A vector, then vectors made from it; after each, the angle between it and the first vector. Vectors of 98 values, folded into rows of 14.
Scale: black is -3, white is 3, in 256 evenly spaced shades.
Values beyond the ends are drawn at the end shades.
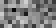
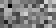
partly opposed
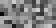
orthogonal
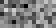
partly opposed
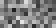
nearly parallel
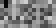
orthogonal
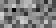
nearly parallel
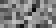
orthogonal
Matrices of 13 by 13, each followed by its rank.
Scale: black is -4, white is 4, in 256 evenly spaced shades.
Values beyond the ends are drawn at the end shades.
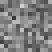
full rank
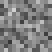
full rank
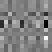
two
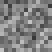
full rank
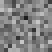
full rank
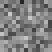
full rank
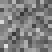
full rank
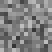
full rank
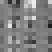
two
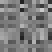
two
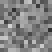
full rank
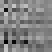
two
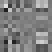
two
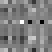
two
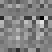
two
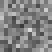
full rank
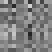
two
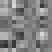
two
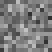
full rank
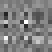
two
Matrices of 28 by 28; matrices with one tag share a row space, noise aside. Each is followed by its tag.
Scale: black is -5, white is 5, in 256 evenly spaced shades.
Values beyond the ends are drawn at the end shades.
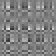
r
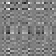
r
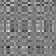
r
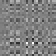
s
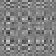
r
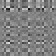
r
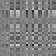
s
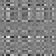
r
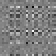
s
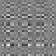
r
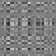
r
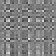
r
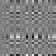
s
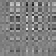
s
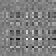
s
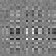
s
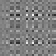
s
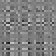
r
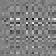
s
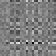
s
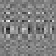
r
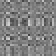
r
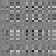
s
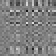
s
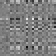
s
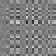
s
